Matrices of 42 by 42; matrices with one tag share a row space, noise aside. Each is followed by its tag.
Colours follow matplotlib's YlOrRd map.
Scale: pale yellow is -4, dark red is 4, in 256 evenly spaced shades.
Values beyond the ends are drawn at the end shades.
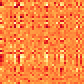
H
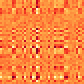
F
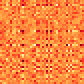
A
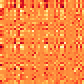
H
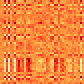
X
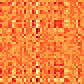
F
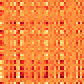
H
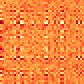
H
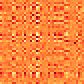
F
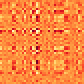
F
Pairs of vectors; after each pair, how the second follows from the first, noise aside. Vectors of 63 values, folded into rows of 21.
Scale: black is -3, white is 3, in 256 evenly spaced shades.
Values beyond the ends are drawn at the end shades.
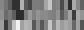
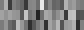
shuffled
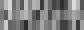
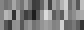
wrapped around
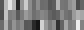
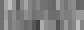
shrunk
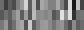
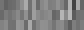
shrunk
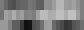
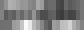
negated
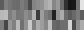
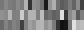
wrapped around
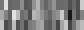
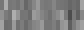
shrunk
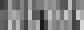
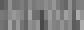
shrunk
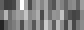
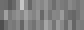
shrunk
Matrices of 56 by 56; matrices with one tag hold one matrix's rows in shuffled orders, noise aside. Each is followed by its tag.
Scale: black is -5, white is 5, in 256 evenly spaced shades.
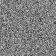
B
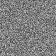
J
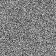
J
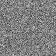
B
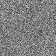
B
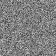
B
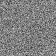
B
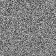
B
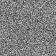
J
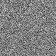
J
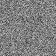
B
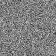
B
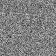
B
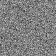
J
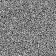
J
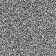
J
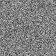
B
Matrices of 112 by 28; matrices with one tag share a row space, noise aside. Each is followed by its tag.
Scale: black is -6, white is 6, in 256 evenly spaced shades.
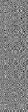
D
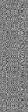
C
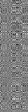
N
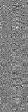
N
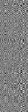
D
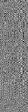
D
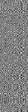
D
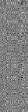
C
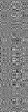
N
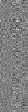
N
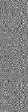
D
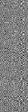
D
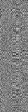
N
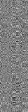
N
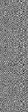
D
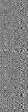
D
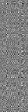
C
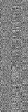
N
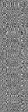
C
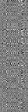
C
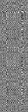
C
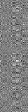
N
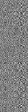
D
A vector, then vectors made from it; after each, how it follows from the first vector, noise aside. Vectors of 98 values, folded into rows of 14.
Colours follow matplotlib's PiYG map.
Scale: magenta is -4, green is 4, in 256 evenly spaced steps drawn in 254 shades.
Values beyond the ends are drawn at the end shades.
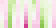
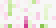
partly zeroed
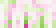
sign-scrambled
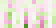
sign-scrambled
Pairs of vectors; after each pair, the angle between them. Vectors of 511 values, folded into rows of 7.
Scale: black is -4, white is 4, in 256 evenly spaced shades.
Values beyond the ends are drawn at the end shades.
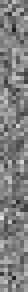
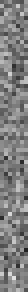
partly opposed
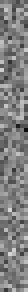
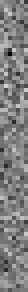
partly aligned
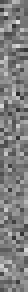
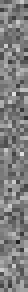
partly aligned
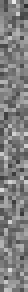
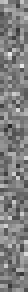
partly opposed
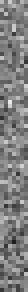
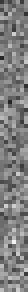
nearly opposite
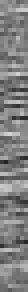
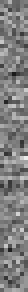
partly opposed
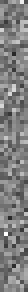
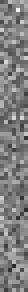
partly aligned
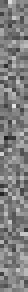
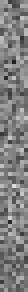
partly opposed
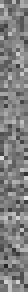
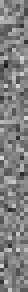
partly aligned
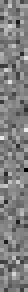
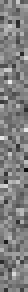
nearly parallel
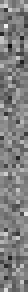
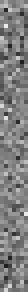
nearly parallel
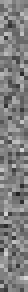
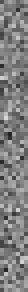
orthogonal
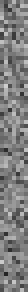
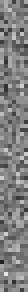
nearly opposite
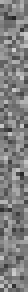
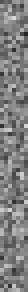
nearly opposite
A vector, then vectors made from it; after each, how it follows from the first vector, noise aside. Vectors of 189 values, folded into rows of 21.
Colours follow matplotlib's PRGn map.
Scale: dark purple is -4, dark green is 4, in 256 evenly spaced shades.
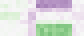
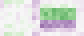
wrapped around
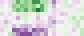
reversed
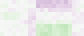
shrunk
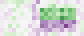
wrapped around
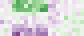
reversed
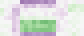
wrapped around
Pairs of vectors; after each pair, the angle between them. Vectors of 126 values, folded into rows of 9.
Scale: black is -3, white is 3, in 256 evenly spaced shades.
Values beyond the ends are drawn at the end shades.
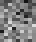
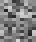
partly opposed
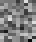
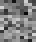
partly aligned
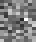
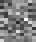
nearly parallel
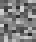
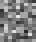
nearly opposite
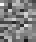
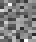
partly opposed
